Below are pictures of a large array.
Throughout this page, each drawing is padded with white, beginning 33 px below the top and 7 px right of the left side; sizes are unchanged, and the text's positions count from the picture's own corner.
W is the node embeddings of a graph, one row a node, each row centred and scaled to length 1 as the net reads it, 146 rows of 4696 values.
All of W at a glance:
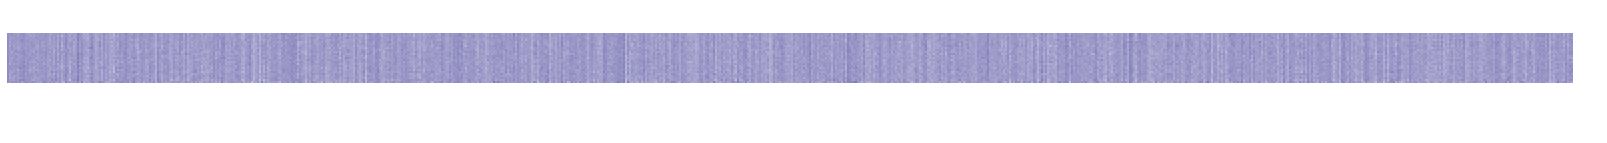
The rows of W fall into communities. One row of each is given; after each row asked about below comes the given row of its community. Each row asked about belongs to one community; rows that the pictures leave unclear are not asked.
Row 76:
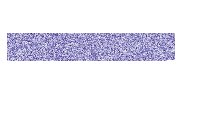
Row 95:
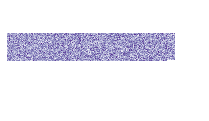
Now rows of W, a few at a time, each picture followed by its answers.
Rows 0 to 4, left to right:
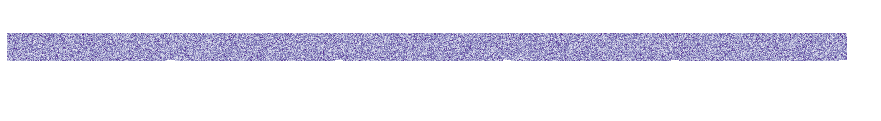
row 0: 76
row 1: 76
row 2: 95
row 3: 76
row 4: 95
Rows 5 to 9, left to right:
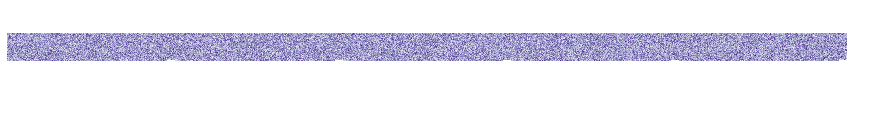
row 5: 76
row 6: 76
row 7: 76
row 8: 76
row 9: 95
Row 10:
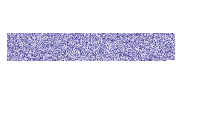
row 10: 95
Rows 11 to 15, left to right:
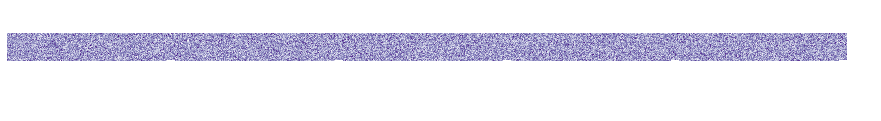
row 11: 95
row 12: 95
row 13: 95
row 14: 76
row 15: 95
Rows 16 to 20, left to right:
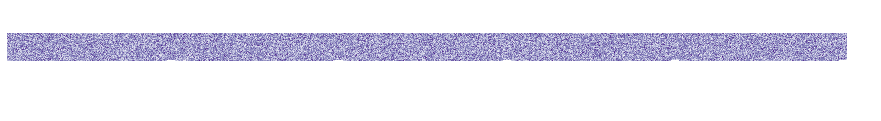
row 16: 76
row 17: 76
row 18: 76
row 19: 76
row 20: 95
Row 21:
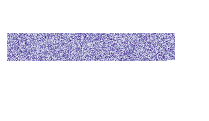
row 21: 95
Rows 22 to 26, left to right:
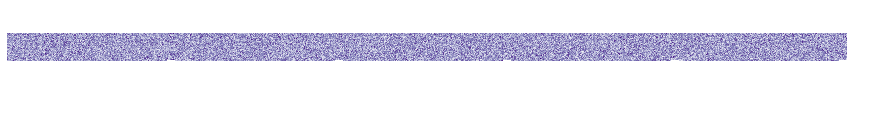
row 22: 76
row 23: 76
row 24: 95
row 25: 95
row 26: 76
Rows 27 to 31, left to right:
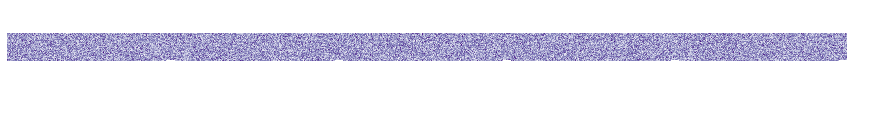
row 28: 76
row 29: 95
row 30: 95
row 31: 76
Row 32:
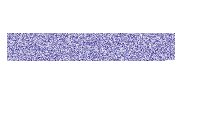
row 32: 76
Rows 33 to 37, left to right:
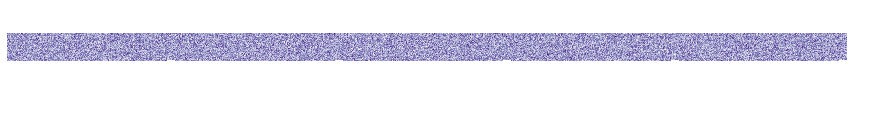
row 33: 95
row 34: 95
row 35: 95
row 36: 95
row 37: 95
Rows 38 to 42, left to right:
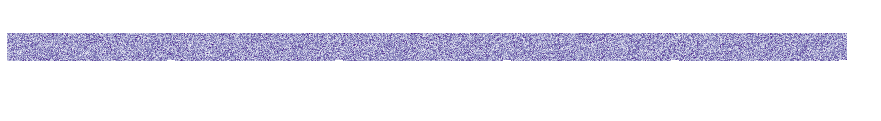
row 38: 76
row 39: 95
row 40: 95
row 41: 95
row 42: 95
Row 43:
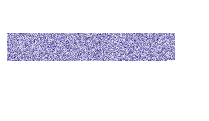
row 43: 95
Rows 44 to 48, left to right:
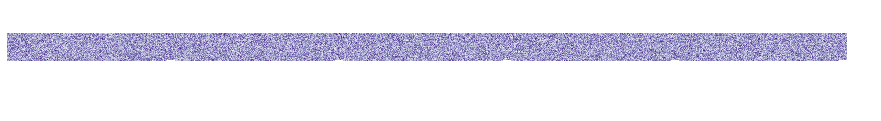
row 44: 95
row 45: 76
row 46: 76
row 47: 76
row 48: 95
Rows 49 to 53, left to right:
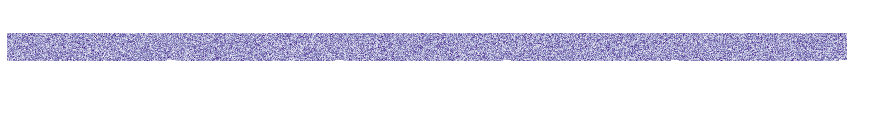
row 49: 76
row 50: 76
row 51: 76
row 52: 95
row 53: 95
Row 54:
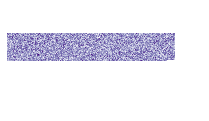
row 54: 76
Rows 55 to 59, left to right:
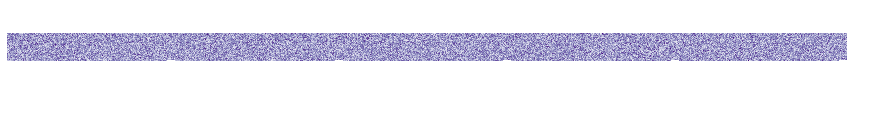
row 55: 76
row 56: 76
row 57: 76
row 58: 95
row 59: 95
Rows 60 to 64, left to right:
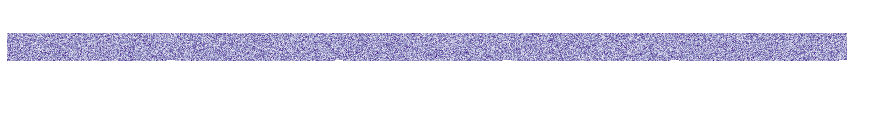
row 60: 95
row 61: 76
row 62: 95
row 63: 76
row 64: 95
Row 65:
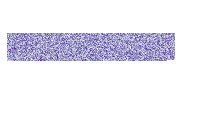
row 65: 76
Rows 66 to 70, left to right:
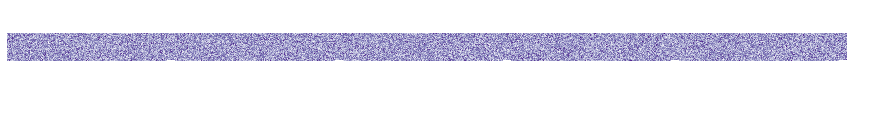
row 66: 95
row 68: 76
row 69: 95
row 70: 76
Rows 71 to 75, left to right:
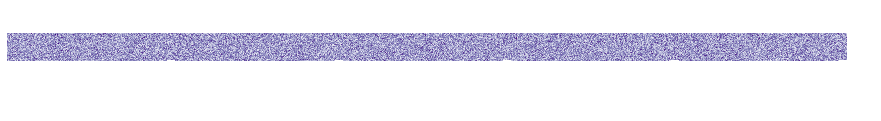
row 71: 95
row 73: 76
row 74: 76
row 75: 95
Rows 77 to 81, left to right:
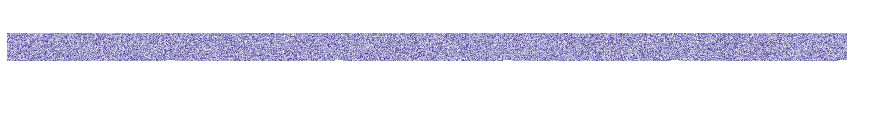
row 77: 95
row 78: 95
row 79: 95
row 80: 76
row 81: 76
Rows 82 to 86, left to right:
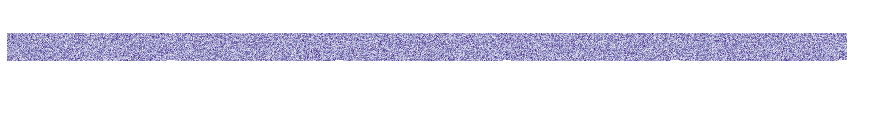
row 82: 95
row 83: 76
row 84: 76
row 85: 95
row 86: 76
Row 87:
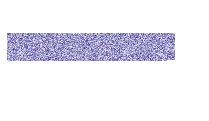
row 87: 76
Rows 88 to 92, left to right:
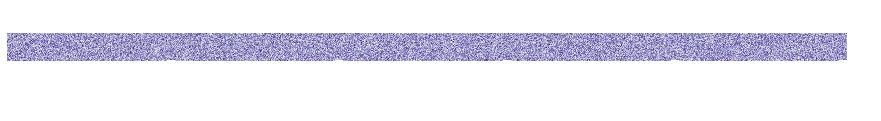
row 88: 95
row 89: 76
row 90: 95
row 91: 76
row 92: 76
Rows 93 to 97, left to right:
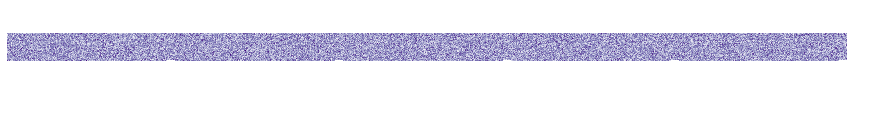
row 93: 95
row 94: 95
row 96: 76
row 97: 95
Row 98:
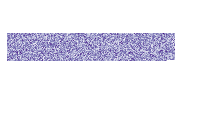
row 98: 95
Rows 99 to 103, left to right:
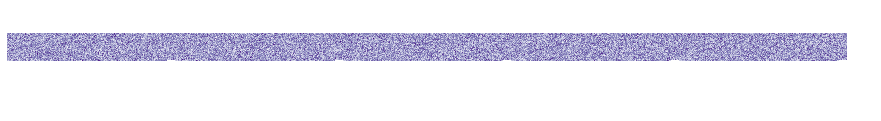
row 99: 76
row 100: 76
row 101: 76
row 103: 76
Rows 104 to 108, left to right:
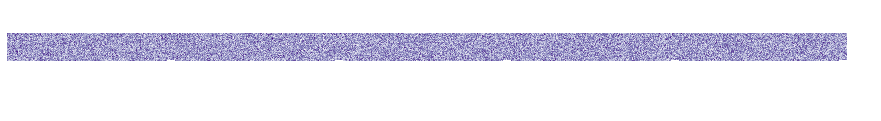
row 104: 76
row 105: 95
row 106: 76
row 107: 95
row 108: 95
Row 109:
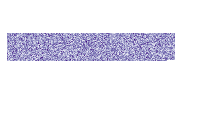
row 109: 76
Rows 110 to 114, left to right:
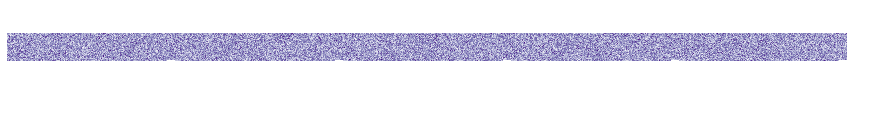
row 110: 95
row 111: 76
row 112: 76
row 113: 76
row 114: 76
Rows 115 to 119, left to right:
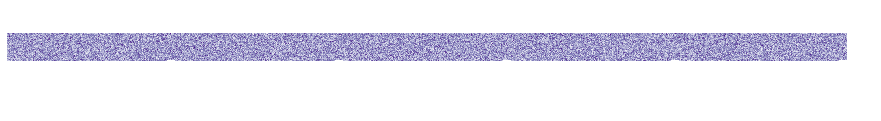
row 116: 76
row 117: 76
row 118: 76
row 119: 76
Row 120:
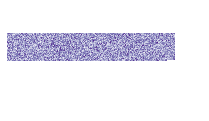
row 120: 95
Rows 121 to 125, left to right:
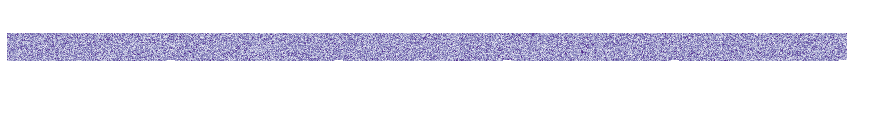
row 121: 76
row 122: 95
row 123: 95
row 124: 76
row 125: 95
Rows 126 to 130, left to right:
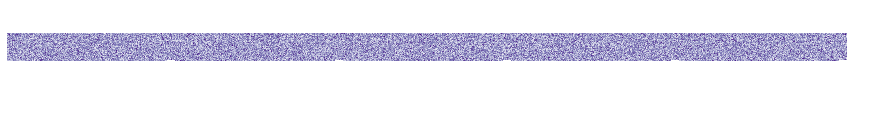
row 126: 76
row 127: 95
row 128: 76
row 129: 95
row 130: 76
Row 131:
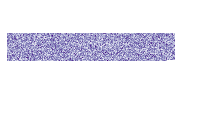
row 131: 95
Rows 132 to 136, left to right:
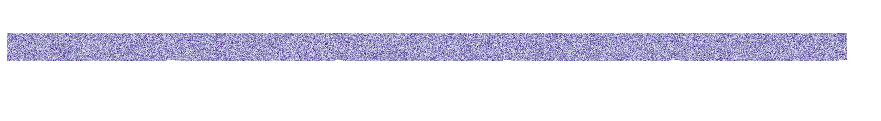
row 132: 95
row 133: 76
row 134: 95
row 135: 76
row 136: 76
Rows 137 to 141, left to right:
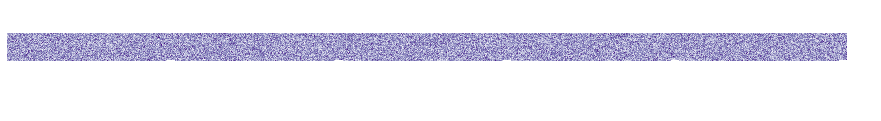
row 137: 95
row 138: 76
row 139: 76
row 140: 76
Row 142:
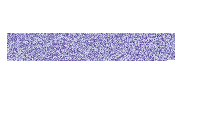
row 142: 76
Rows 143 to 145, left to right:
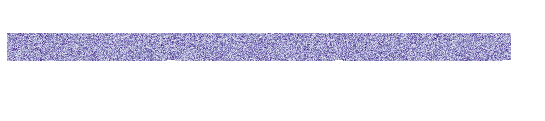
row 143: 76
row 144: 76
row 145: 95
